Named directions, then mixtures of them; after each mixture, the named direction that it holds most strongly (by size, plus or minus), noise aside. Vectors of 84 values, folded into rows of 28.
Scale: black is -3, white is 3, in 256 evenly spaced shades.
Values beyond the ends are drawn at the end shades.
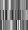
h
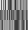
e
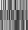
e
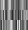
h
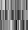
h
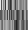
e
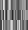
h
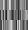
h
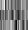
h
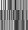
e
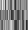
e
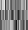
h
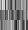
e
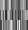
h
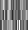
h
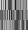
e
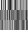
e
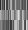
e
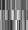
h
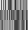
e
